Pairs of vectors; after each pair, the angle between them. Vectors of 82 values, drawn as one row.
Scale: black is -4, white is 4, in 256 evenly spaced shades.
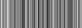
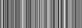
partly opposed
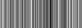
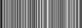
orthogonal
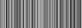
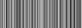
nearly parallel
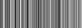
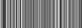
partly opposed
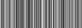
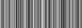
nearly parallel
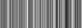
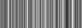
nearly parallel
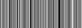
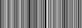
orthogonal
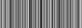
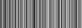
orthogonal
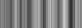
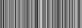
orthogonal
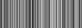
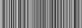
partly opposed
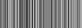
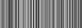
nearly opposite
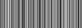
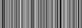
partly aligned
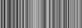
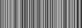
orthogonal
